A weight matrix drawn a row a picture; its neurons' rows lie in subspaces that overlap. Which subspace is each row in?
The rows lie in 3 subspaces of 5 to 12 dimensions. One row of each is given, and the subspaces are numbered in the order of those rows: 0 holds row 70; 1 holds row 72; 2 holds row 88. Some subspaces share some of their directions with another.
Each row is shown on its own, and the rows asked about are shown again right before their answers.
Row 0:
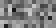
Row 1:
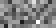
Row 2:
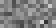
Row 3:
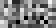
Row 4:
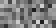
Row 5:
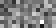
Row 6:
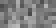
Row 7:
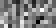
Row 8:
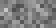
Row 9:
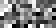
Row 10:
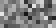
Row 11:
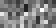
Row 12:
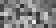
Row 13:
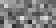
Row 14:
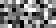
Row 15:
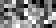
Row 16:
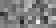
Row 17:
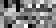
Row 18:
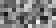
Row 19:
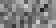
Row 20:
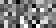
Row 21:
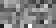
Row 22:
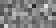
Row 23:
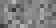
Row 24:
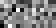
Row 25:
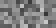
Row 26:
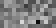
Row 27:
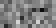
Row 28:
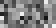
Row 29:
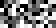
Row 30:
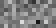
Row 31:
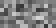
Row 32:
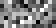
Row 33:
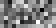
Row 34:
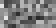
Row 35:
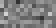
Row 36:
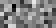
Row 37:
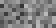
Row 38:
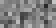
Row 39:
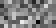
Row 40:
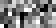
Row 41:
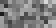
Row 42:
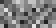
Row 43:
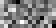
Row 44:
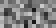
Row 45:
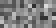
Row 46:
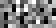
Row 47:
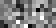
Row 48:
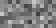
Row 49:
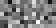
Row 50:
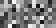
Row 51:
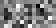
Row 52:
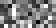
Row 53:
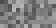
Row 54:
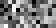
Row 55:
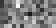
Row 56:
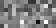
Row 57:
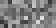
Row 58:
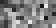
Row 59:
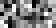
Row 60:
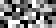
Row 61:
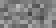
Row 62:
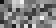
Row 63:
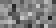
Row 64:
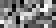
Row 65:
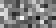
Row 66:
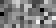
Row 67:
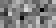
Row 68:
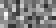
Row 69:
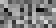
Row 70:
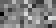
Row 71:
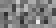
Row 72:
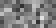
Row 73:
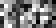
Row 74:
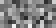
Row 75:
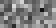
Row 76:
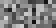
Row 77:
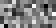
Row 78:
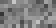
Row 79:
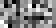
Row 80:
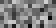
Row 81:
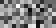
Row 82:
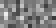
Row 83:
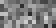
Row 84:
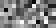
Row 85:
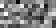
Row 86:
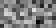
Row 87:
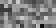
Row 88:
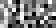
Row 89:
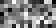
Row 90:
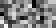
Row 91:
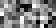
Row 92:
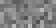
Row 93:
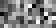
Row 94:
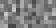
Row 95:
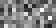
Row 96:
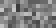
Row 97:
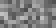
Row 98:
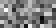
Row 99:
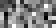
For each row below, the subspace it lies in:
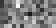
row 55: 1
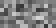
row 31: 1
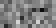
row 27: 1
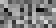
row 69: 1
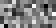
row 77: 0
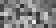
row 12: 1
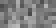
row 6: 1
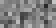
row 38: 0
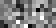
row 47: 1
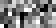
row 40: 0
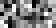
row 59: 2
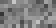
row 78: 0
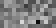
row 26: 2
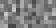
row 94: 2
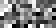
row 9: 1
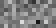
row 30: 2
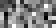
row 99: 1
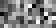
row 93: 0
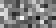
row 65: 2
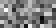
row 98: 1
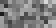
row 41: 1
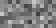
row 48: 1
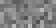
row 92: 0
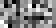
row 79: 2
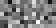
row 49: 2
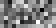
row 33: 2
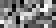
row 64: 0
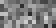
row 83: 1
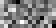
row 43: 1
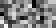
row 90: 2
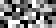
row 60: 2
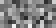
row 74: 0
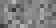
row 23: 1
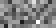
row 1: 2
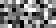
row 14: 1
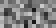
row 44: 1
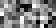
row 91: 1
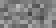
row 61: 1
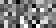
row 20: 1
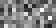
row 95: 0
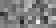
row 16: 0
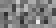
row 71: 2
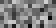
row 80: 0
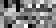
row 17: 1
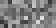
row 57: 2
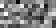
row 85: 1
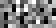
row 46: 2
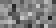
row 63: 0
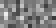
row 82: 2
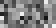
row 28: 1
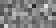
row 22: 0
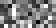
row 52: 0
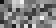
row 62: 1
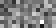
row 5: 1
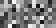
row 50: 1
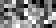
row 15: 0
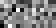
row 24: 1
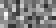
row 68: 2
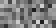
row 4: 1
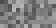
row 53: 1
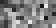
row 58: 1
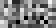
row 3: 2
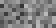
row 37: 1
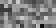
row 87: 1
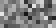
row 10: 0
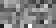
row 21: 1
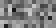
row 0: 0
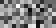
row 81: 1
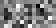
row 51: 1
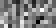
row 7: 2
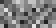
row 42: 1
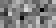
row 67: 0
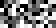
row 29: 1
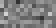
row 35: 1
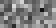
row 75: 2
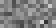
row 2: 1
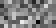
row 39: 2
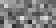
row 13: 1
